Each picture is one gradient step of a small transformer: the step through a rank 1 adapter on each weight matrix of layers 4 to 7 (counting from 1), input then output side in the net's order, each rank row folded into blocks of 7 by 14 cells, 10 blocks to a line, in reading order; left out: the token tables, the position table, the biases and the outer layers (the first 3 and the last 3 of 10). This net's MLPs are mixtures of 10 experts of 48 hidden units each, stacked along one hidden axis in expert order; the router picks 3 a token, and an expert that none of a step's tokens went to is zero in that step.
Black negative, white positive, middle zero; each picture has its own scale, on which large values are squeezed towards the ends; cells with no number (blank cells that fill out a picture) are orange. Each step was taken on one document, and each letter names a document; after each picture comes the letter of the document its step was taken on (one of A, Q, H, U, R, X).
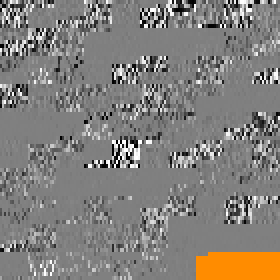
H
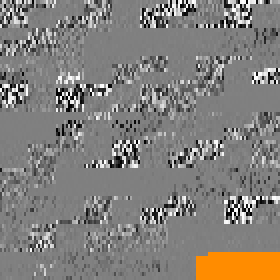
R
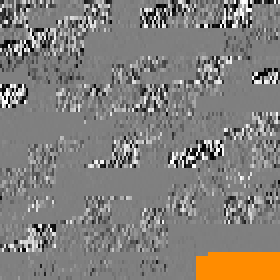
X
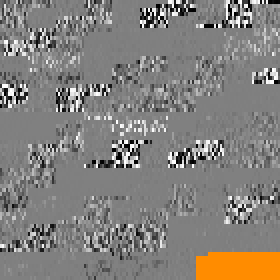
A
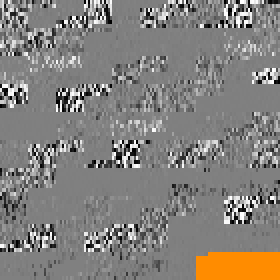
A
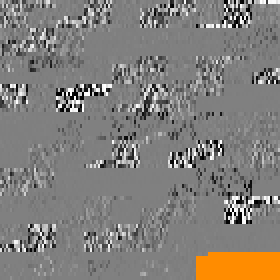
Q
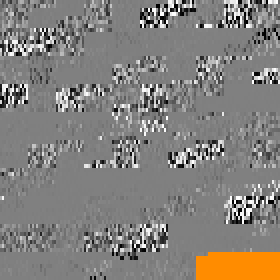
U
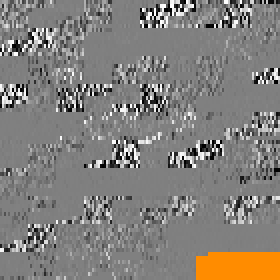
H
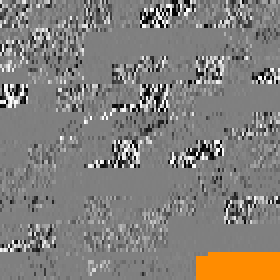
X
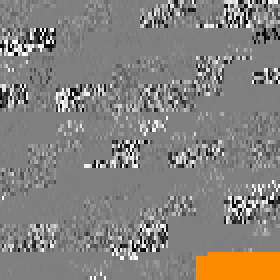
U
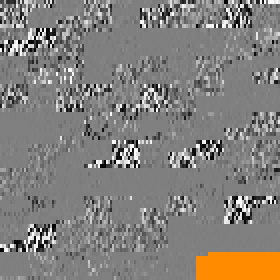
H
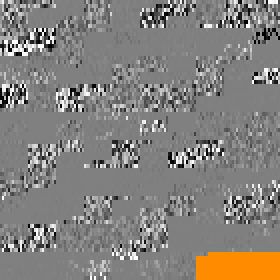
U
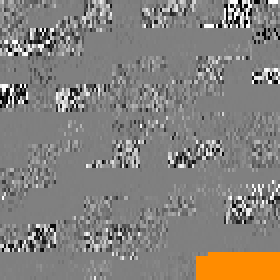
U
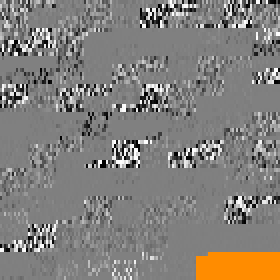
H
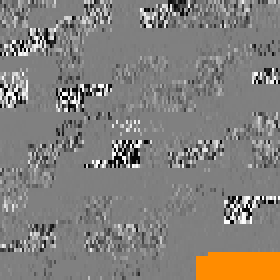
R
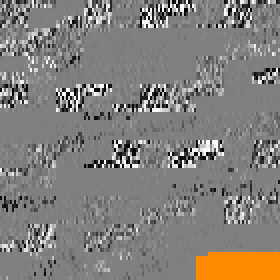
A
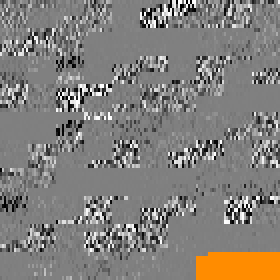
R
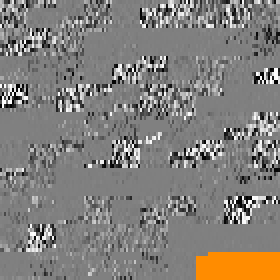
H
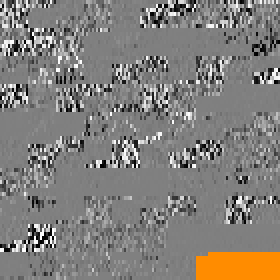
H
